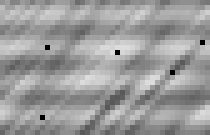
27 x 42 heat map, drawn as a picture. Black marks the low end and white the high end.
The ninth with the highest average is the centre. Horizontal stripes repeat 4 times down the table. Overall the values sit about 60% of the way up the scale. There are five isolated cells, each far lower than the cells round it.
